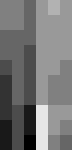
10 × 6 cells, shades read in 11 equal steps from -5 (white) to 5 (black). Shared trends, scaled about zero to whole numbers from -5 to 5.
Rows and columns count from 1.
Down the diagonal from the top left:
0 0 1 -1 -1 0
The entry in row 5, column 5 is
-1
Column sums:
21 11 24 -19 -8 -4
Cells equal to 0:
11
